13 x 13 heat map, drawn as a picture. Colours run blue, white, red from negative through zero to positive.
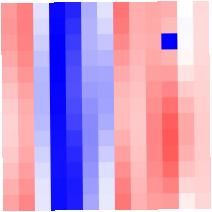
Average level on the scale: 50%. Grain: streaks running down. Lone odd cells: 1, lower than its neighbours.
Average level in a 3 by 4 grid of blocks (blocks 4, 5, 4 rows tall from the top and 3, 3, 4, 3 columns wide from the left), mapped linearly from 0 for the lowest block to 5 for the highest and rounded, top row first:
5 0 5 4
4 0 4 5
4 0 5 5
